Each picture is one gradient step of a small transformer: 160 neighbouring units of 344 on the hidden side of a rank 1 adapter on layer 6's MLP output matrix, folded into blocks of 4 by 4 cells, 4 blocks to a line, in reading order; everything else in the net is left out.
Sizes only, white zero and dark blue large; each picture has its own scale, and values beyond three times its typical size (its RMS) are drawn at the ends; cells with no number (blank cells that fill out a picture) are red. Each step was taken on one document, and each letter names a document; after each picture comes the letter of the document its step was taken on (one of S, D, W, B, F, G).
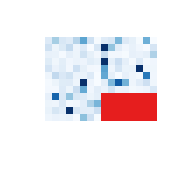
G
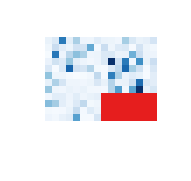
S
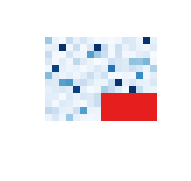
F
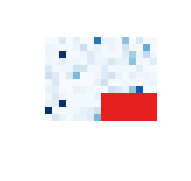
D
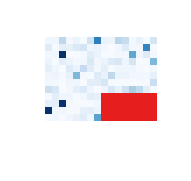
D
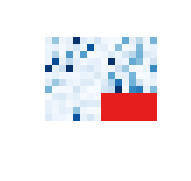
S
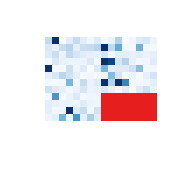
G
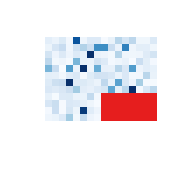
F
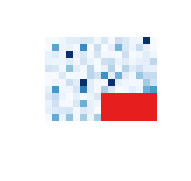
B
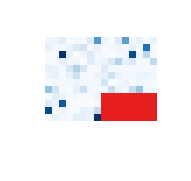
D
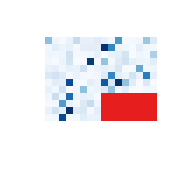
G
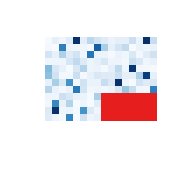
F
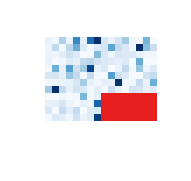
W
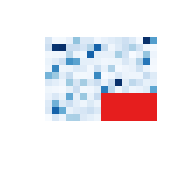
F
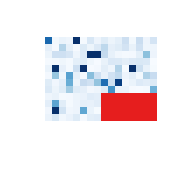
F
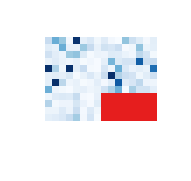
S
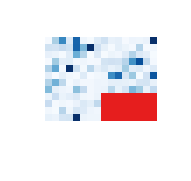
S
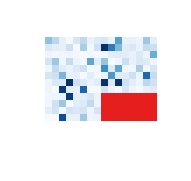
G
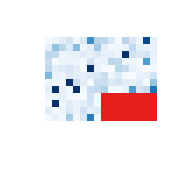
B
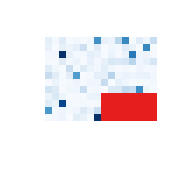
D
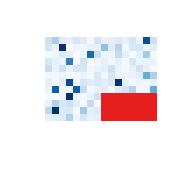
F
